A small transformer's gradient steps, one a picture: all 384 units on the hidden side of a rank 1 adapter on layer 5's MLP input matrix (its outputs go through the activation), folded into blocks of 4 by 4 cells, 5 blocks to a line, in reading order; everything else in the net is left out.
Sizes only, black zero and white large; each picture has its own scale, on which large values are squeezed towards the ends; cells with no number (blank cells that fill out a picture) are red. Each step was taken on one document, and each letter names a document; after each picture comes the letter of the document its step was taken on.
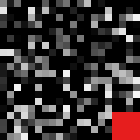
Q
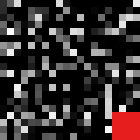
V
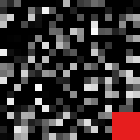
Q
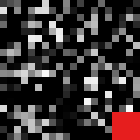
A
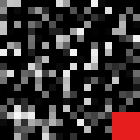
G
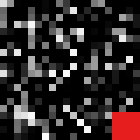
G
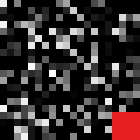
G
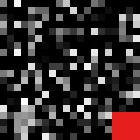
G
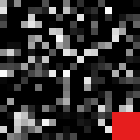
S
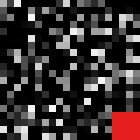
Q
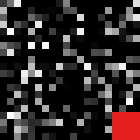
V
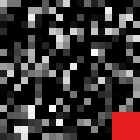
Q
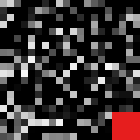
Q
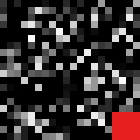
A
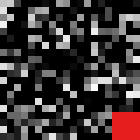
Q
